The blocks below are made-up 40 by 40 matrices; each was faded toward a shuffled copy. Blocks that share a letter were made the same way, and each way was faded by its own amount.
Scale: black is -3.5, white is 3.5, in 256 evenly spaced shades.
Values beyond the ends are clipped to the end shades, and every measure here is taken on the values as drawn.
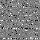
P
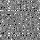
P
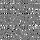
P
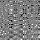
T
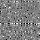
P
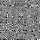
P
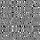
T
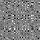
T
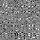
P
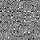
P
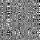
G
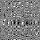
T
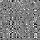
T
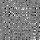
T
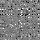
P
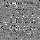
P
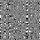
T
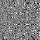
P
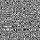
P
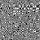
P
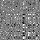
T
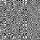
G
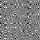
T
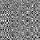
G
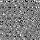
P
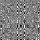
G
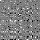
T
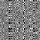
G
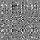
T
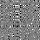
T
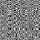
G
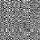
G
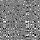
T
